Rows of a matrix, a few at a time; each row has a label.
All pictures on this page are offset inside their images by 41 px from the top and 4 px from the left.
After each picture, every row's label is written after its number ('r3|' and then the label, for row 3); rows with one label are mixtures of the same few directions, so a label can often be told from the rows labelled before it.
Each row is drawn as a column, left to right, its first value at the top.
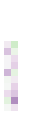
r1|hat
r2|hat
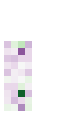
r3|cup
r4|hat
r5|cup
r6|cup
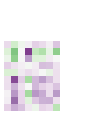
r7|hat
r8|cup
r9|cup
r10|cup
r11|cup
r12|cup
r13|hat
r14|cup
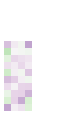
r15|hat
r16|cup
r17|hat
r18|cup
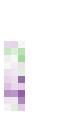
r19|cup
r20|cup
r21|cup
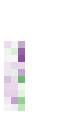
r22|cup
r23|hat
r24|cup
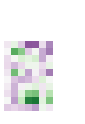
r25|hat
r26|hat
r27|hat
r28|hat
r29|hat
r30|cup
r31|hat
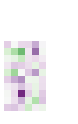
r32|hat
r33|hat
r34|cup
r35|cup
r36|hat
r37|hat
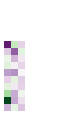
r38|hat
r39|hat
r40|hat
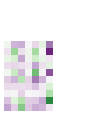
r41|cup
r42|hat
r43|cup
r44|cup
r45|hat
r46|cup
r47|hat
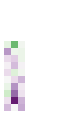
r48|cup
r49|hat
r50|cup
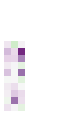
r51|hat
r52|hat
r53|hat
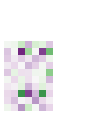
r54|hat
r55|hat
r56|cup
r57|cup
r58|hat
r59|cup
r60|hat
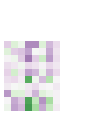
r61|cup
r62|cup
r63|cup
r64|cup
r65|cup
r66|cup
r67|cup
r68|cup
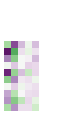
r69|hat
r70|hat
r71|hat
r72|hat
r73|cup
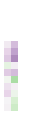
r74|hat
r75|cup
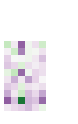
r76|hat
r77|hat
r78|hat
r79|cup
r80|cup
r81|hat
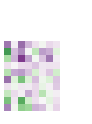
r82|hat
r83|hat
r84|cup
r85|cup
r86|hat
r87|cup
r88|cup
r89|hat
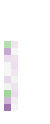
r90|cup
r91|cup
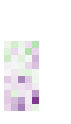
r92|cup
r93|cup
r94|cup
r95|hat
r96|hat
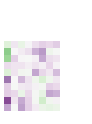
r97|cup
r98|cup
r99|cup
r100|cup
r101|hat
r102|cup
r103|cup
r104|cup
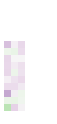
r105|cup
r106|hat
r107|hat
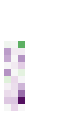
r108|hat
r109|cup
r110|hat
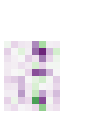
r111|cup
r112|hat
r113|cup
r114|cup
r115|hat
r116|hat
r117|hat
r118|cup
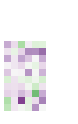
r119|cup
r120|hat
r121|hat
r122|hat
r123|cup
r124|hat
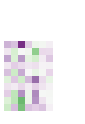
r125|cup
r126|hat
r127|cup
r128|hat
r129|cup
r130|cup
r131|cup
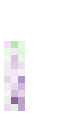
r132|hat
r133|hat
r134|cup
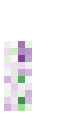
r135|cup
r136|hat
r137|cup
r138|hat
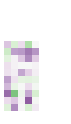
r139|cup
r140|cup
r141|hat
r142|hat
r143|cup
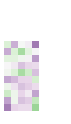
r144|cup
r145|hat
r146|hat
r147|hat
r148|cup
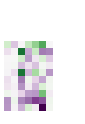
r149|cup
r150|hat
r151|hat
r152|hat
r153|hat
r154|cup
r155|hat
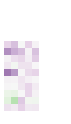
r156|hat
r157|hat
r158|cup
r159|cup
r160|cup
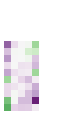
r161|cup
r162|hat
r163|cup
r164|cup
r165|hat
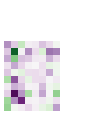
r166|cup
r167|cup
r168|hat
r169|cup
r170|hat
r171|cup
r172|hat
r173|cup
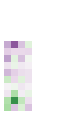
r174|cup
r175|hat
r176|cup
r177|cup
